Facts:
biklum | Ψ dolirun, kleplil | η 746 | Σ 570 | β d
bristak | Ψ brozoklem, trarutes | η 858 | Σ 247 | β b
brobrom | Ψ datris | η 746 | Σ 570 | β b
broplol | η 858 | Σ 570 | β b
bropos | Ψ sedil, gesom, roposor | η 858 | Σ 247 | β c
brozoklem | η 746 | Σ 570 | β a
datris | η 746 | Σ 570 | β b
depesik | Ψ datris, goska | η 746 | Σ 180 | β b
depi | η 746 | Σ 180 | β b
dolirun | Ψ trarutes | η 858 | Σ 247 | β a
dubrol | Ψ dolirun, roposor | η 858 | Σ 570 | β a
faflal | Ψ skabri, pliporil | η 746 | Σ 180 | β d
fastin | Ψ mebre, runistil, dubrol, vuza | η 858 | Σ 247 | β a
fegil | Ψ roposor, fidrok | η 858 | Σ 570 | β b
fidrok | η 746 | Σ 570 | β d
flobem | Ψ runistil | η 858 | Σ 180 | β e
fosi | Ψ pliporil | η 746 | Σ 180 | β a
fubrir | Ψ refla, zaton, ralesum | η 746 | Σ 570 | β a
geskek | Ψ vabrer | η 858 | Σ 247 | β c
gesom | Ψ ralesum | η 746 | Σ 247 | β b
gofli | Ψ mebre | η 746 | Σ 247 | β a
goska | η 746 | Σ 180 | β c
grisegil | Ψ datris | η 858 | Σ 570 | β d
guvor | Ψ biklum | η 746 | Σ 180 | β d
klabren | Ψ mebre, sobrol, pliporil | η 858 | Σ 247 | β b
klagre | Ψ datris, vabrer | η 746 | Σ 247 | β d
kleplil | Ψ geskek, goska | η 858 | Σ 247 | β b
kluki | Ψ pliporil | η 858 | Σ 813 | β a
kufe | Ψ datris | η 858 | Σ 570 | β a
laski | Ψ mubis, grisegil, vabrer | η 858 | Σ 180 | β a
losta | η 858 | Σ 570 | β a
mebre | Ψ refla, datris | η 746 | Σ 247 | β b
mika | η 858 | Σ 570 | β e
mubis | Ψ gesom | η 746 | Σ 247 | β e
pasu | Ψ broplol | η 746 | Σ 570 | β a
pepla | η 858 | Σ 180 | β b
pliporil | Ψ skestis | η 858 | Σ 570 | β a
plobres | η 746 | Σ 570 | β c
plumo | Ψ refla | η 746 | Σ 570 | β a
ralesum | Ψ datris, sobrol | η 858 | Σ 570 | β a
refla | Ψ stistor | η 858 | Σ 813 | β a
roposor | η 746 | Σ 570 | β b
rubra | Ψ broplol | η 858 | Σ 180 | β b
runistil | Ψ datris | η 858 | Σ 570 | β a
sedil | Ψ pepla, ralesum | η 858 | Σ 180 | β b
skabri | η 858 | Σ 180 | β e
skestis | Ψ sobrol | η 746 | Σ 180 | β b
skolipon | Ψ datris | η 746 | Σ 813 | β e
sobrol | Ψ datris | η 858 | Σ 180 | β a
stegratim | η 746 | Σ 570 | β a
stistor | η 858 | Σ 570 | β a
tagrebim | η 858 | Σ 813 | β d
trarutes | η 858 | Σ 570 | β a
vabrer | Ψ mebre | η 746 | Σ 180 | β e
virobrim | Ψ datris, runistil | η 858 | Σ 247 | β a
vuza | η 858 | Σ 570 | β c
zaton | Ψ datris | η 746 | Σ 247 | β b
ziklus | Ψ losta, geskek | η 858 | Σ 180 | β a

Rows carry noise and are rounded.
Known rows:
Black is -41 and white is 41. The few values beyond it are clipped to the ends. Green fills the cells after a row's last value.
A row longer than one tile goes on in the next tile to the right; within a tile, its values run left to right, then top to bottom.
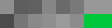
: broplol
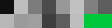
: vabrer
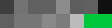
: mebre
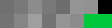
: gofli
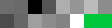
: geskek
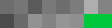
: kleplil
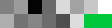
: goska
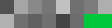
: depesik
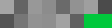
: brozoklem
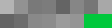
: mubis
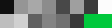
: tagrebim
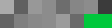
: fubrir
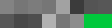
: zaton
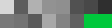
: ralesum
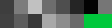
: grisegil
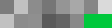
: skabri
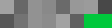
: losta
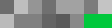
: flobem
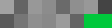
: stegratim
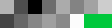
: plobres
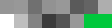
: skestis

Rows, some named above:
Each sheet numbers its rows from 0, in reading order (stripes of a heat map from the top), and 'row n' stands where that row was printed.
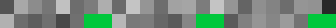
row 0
depesik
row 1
flobem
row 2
plumo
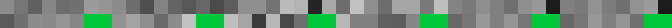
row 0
bristak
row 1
klabren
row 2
skolipon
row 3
flobem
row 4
fastin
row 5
fastin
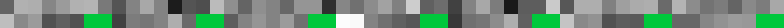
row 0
ziklus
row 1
fidrok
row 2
plumo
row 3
kluki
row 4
biklum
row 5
laski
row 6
mubis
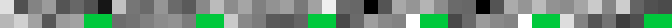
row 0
pliporil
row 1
gesom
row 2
sedil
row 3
geskek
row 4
geskek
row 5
sobrol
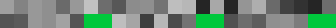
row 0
dolirun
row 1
skolipon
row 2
klagre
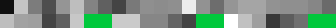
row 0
vabrer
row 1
refla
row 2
fosi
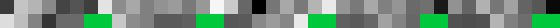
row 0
faflal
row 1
sedil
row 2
bropos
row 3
virobrim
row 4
runistil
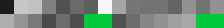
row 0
guvor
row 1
mika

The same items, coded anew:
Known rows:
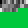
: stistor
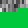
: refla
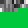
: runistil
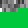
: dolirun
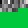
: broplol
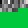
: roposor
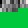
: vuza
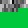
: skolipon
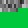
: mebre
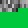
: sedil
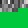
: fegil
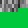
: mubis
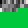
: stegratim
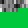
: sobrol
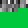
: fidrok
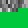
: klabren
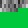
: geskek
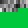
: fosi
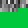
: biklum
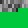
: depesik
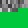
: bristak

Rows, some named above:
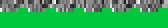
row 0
fastin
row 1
kufe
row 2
laski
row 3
bropos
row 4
ralesum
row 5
zaton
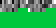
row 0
mika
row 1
ralesum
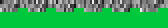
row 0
ziklus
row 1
faflal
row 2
vabrer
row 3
biklum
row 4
sedil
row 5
gofli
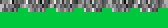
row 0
skolipon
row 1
grisegil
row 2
klagre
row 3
gesom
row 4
grisegil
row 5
gesom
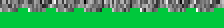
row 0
kleplil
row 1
runistil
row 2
kleplil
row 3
goska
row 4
mubis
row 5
kluki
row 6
grisegil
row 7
virobrim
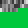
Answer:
plumo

